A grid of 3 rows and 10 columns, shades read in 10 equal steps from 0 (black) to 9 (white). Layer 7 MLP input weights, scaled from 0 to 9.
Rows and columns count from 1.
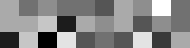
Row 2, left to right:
6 6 7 1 6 5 6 3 5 4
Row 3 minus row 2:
-5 1 -7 7 -3 -1 -3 5 -3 2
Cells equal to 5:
4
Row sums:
50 49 42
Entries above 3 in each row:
9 8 5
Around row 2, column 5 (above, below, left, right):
4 3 1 5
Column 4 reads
4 1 8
